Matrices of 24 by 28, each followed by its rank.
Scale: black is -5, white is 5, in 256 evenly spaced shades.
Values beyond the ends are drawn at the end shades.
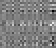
two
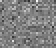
five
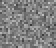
full rank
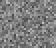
full rank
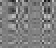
two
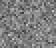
full rank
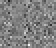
five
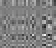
two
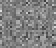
five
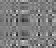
two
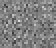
five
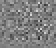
five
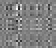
two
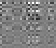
two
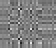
two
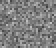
full rank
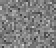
full rank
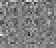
five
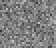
full rank
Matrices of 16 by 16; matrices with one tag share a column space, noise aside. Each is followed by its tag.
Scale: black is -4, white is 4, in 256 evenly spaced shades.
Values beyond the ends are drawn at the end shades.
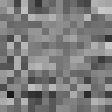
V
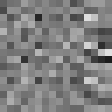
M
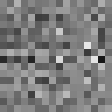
M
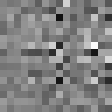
M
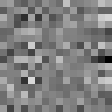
M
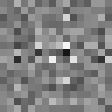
M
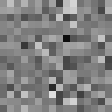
V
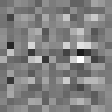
M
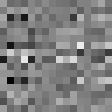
M
